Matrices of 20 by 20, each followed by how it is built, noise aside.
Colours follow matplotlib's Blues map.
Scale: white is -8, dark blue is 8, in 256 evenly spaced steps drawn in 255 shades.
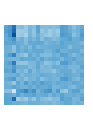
low rank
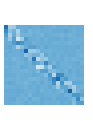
banded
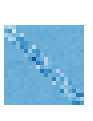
banded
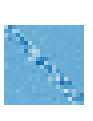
banded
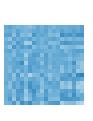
low rank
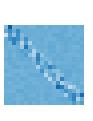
banded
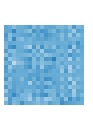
low rank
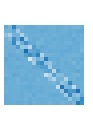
banded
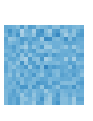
low rank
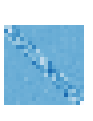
banded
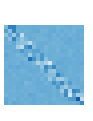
banded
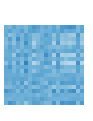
low rank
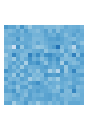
low rank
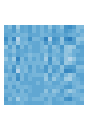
low rank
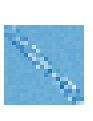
banded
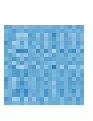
low rank
